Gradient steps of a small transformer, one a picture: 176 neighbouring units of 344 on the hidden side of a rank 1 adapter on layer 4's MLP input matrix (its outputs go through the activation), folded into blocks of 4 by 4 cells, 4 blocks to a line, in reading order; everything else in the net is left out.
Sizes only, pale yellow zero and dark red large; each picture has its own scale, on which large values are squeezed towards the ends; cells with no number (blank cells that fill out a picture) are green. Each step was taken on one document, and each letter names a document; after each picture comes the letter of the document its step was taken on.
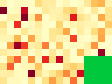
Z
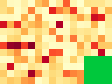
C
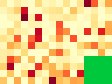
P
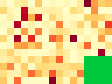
P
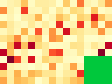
Z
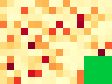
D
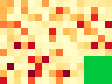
C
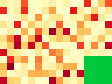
Z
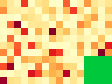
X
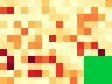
D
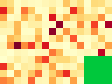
X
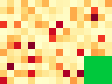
D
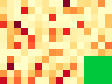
X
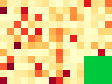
Z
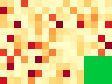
C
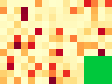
P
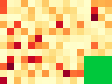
D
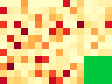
X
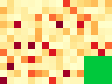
X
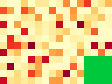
C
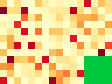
P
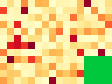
Z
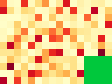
D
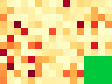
C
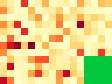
C
